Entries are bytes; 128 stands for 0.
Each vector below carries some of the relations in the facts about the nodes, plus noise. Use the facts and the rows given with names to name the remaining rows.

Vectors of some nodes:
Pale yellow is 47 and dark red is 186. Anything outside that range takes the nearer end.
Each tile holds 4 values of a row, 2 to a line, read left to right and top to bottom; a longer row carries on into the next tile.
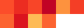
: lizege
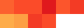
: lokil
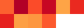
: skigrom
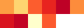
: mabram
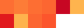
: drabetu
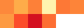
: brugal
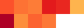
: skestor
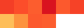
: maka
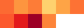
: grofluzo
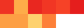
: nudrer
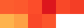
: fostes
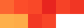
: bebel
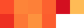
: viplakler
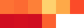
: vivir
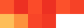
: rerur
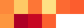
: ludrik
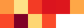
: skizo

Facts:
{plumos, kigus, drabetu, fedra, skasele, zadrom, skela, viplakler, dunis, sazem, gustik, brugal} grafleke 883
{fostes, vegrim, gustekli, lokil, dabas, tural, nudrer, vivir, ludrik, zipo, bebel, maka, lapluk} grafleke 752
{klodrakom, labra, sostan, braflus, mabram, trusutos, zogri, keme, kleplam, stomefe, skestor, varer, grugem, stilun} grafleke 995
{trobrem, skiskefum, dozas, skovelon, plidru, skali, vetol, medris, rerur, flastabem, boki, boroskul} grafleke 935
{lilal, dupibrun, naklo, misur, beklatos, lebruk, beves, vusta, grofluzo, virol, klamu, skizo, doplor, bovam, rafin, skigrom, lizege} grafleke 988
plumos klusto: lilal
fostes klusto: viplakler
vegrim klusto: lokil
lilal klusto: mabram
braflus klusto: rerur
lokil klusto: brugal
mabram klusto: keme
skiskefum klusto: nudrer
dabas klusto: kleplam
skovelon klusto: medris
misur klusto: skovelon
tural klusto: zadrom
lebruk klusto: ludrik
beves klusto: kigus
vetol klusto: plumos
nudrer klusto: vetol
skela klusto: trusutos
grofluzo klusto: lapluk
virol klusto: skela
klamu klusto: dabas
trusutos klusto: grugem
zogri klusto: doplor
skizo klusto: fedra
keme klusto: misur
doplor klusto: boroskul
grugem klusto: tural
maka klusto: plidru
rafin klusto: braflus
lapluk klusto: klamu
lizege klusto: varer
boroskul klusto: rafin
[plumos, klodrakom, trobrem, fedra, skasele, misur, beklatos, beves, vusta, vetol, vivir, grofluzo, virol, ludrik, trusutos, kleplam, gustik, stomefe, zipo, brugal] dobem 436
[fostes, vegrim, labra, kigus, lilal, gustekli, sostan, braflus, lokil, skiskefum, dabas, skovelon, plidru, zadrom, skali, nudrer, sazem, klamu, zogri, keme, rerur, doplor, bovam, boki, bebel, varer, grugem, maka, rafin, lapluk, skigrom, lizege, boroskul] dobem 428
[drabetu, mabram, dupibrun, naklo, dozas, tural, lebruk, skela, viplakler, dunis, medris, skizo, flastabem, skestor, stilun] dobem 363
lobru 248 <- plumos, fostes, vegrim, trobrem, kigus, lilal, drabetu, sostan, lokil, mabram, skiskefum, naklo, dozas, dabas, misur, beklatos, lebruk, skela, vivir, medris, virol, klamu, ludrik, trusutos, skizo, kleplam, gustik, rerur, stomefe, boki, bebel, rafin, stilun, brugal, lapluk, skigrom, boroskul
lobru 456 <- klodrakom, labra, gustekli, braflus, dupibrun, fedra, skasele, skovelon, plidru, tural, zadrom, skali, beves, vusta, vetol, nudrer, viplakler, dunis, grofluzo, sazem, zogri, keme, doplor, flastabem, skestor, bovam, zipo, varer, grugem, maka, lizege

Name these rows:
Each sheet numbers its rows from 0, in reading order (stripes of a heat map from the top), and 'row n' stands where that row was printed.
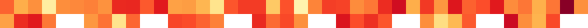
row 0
skasele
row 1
lilal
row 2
misur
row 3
vetol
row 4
tural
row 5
skiskefum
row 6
medris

